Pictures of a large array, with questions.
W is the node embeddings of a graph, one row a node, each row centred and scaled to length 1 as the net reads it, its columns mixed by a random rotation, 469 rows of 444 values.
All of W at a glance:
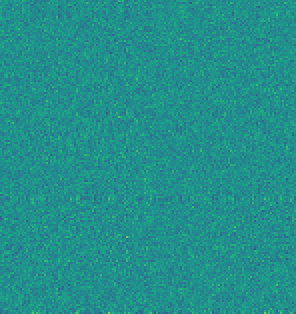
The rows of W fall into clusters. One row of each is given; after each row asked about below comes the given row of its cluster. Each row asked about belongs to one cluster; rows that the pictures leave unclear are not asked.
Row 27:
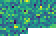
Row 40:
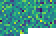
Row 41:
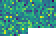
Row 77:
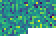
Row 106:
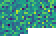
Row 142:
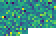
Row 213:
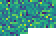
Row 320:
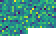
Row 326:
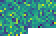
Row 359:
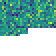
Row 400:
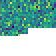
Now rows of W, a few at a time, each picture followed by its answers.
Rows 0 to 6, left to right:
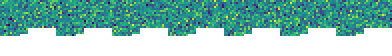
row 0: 106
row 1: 359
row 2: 213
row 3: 400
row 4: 142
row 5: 400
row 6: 213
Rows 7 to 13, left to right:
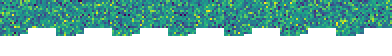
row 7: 27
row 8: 326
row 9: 359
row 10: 359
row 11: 106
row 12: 400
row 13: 326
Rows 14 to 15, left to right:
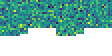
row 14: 213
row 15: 142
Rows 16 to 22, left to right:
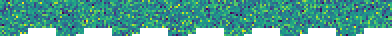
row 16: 213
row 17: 359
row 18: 213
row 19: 40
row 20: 359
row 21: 40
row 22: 77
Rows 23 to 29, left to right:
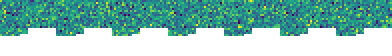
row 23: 359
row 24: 106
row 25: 359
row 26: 359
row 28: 359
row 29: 142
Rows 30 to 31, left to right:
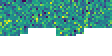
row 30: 326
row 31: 41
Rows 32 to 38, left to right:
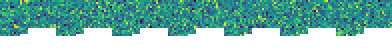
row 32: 27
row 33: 106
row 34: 40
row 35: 400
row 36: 326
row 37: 400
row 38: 41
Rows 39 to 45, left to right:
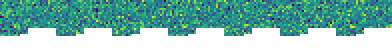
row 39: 27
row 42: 27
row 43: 213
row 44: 40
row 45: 27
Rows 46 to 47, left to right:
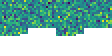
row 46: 142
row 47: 142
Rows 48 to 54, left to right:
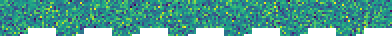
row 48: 106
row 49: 326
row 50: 400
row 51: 27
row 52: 106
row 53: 213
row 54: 41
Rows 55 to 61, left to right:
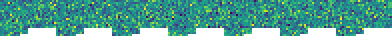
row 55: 326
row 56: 77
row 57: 320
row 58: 359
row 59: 359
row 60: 106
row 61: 320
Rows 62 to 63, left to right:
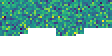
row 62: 106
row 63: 142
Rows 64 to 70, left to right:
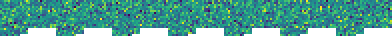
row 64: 27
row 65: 400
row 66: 359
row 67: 40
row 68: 359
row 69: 27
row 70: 142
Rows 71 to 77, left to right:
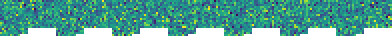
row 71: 41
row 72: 400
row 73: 142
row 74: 27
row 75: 359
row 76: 27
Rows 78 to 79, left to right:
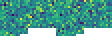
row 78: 359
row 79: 400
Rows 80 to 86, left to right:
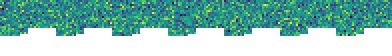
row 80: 213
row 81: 326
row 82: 77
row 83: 359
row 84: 326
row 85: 400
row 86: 142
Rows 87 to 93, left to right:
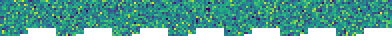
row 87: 320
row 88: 142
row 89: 213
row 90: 40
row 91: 106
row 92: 40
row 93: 142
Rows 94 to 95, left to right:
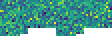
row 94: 326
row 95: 106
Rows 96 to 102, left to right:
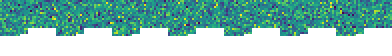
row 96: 77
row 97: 326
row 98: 41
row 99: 400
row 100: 213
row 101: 106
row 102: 359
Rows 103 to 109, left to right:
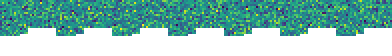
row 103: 106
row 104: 320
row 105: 213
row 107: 142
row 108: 213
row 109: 40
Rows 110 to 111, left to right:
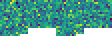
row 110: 400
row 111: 213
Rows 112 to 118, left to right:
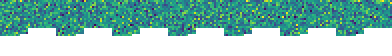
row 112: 400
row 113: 400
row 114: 400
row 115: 106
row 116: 320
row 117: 142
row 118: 320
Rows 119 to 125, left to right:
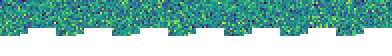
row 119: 326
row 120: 142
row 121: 400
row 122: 326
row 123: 40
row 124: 77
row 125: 400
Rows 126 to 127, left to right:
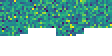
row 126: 320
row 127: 27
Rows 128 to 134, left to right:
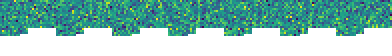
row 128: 320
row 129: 106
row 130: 400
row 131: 41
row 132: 41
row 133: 41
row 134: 77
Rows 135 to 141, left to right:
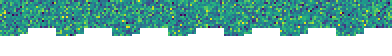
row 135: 359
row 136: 41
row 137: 27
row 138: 359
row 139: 40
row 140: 77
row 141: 359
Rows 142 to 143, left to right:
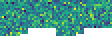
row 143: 326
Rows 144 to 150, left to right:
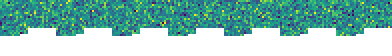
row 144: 106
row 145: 400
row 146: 40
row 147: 359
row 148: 320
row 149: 106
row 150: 359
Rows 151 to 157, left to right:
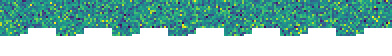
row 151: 326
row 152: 142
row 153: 359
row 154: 27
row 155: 359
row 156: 142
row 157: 40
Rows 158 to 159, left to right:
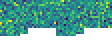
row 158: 326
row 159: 106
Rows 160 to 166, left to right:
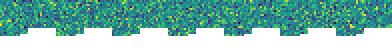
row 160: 326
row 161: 41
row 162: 400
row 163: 142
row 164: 27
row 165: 106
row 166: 27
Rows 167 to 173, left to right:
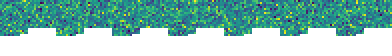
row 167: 40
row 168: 41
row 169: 27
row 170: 27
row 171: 77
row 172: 41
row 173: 27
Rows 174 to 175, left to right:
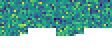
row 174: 213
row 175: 41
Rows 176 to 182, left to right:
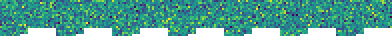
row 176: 106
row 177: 320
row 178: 142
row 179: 77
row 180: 320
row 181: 359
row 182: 320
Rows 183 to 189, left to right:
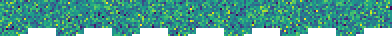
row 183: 400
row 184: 326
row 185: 359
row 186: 142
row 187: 359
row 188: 400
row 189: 106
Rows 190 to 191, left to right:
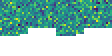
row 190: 400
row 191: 40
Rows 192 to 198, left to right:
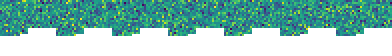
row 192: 40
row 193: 400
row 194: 142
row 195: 400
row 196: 400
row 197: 106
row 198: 40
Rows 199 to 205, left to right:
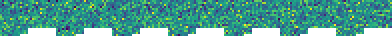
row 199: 77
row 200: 400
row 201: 77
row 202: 77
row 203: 213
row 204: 27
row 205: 213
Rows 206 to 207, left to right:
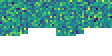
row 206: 142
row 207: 320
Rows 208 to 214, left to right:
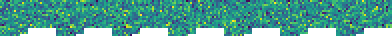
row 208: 213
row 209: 27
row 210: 27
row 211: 41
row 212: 326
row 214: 27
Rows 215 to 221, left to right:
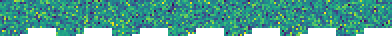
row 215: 320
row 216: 41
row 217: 326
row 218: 213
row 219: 326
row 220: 142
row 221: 40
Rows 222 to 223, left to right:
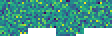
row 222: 213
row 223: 40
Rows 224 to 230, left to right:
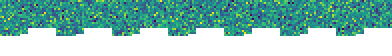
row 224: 142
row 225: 320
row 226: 142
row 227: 142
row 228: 213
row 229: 106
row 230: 400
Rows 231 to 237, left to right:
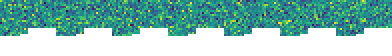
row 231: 142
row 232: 77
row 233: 400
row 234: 213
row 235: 326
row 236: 326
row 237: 27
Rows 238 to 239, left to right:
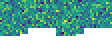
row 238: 40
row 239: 326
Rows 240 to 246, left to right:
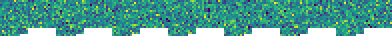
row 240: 320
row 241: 27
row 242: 213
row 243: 40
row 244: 326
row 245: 27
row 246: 326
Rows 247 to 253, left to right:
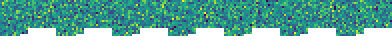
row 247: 106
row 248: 142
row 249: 106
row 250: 320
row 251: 41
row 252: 106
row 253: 40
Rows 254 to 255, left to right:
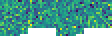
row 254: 41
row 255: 77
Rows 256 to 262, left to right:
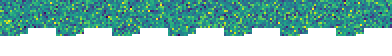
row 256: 326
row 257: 77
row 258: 400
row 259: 77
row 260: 326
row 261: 320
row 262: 213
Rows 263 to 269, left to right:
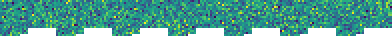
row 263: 142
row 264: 400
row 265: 142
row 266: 326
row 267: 106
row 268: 320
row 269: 106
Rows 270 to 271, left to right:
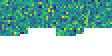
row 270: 106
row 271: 41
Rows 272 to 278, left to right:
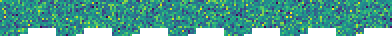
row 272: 359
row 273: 77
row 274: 400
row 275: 320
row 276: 359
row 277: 41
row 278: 213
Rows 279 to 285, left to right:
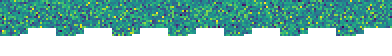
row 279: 320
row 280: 106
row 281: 142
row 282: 359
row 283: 106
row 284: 41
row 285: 320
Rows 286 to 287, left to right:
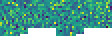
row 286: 326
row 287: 106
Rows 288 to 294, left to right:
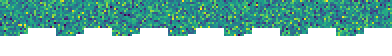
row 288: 106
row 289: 106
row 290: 359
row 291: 320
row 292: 41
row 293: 400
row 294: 41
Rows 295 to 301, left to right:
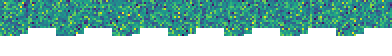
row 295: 41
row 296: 40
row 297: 41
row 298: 41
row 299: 41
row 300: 41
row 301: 400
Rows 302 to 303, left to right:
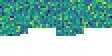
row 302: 77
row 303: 320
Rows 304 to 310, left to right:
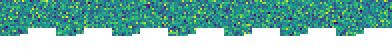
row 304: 320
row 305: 41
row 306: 77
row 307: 320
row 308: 213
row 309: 106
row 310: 142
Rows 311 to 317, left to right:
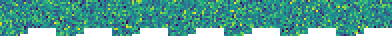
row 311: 326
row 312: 41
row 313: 27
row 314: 106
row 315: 400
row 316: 400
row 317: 40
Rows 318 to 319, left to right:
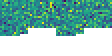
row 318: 106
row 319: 213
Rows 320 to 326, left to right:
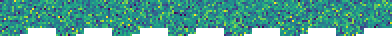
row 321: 142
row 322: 400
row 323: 359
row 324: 326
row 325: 41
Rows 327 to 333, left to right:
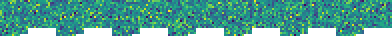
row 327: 400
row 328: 320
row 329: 320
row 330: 326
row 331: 41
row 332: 41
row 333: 400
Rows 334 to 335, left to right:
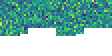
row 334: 326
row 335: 213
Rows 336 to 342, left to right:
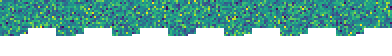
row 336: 77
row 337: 320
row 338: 106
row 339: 27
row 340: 142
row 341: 142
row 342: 106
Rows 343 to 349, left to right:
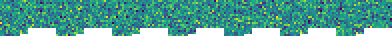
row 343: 40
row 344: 142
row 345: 142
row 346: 27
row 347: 77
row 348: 40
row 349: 213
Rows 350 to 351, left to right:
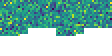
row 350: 400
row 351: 213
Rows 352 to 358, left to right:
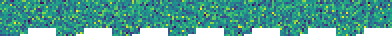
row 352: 40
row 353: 213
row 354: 27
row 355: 320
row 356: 27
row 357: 40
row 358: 41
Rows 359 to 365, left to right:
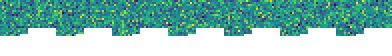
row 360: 359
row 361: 326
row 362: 213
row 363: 320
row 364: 400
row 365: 27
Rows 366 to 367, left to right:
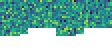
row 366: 142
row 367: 41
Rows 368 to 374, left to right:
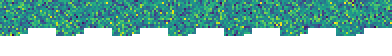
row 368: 142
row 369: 326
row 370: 326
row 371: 359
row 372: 77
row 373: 326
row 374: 326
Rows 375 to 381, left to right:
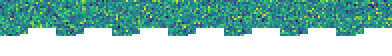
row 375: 77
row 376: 27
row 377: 320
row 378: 27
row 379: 320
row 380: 320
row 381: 77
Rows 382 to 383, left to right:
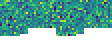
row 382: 106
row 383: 142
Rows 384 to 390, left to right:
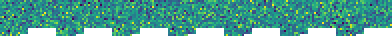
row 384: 142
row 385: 41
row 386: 41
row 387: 320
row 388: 27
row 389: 106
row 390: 27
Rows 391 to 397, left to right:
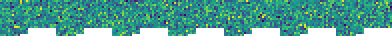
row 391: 27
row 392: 142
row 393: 326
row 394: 359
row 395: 320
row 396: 106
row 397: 106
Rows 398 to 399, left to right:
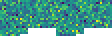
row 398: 359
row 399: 40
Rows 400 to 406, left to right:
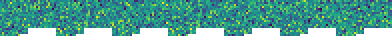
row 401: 41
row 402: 326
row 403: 41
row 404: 40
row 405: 40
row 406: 142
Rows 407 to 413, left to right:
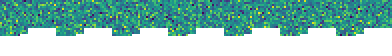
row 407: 326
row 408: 213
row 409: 320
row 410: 41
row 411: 320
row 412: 142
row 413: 142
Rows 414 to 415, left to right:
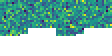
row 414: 142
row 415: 27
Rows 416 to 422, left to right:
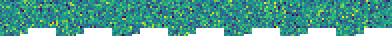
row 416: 40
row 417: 326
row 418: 77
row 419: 142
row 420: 106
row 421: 359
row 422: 41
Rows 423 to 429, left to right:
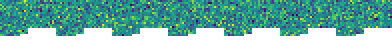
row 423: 40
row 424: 142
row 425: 77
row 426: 40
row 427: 40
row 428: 359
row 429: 320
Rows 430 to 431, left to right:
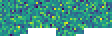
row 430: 77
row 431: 400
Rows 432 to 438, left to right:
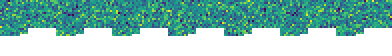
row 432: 213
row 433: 359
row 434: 359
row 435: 326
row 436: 40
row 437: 359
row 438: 213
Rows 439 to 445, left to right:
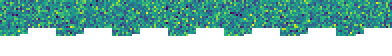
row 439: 359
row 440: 27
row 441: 106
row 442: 400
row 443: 359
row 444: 27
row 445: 106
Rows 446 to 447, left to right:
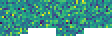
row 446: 142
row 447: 27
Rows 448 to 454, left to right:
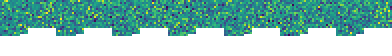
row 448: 106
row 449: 320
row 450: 106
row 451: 400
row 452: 106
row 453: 40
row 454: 106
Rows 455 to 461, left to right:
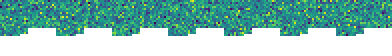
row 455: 77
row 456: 41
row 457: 41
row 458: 40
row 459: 142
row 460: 40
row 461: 77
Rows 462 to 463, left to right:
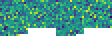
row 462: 320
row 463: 320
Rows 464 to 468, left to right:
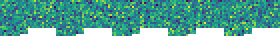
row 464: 106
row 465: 320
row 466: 41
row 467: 41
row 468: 41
